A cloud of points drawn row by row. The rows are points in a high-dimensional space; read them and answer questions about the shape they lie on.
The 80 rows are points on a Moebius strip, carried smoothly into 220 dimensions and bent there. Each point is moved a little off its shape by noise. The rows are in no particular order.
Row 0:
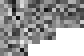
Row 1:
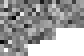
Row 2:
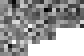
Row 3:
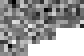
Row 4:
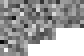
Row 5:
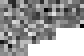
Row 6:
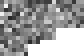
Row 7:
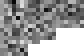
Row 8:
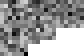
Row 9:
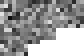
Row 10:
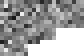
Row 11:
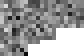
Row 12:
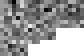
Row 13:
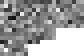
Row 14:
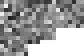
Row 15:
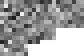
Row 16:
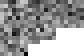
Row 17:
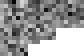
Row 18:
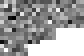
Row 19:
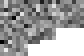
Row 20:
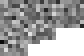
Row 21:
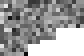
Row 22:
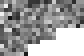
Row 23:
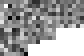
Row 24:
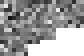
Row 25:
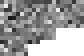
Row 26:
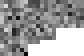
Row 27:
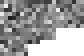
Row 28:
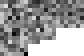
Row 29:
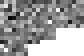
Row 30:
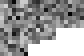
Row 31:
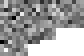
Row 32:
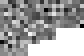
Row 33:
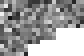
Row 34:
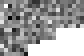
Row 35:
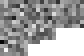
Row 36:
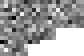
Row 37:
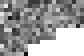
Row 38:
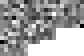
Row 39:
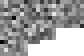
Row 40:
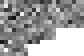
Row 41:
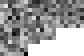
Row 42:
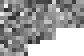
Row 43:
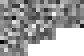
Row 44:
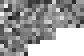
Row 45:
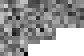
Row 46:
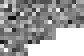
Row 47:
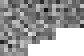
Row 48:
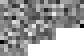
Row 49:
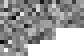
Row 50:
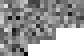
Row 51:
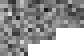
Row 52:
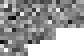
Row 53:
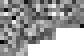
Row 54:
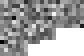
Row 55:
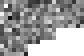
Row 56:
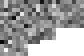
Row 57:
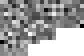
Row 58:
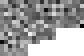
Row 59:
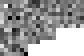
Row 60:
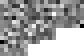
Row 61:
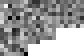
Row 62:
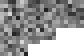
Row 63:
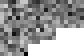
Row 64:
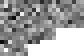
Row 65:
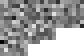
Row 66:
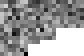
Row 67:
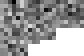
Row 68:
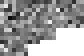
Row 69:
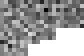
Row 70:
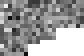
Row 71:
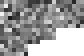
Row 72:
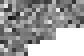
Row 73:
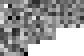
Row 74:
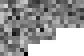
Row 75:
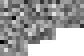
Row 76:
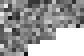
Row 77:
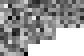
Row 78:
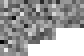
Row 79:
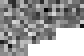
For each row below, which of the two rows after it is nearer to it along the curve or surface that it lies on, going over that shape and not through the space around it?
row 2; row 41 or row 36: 41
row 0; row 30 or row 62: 30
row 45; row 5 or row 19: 5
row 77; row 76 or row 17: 17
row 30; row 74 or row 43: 74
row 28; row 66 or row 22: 66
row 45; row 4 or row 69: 69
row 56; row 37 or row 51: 37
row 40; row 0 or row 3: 3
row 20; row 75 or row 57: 57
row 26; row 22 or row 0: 22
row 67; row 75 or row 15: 75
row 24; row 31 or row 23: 31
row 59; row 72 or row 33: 33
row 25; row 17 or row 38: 38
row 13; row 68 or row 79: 68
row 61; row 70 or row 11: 11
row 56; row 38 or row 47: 38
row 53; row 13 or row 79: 13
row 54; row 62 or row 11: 62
